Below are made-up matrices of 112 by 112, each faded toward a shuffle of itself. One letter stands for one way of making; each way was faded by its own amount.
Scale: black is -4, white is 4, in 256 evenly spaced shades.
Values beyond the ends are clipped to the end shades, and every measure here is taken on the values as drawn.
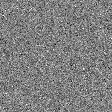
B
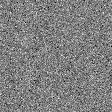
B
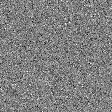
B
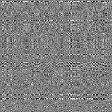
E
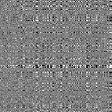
E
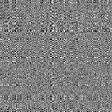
E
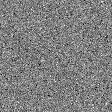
B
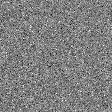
B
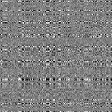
E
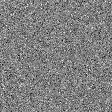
B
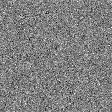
B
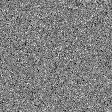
B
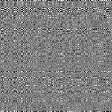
E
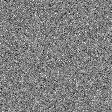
B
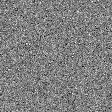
B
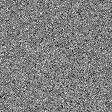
B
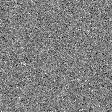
B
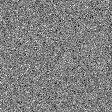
B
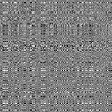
E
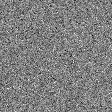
B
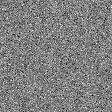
B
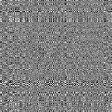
E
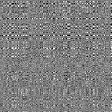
E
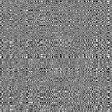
E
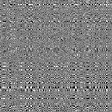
E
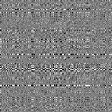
E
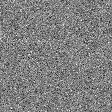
B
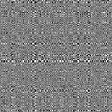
E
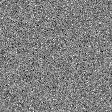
B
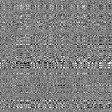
E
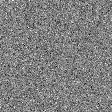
B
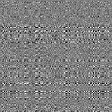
E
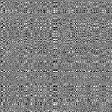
E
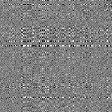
E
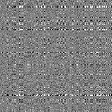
E
